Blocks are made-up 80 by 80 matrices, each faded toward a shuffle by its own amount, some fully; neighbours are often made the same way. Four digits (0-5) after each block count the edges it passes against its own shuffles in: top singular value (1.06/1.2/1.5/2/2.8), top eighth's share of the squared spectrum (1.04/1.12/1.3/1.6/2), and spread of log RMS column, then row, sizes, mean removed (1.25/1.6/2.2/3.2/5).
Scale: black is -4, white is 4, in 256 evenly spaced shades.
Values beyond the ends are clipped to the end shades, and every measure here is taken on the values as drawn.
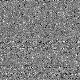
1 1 0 2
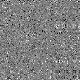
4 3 2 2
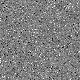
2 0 0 0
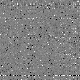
4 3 1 2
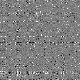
4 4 1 2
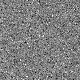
1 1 0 0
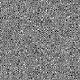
4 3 2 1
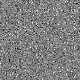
3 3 1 1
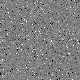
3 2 0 0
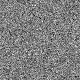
0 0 0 0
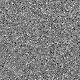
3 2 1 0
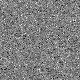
0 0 0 0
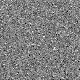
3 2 0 0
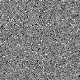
3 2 1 1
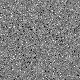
2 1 0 0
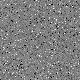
0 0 0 0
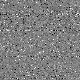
1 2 0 2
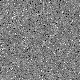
0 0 0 0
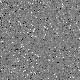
1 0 0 0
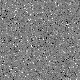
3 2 0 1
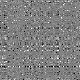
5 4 2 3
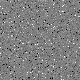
2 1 0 0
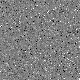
0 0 0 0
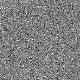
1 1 2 0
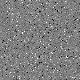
0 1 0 0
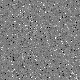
1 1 1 0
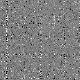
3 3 3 2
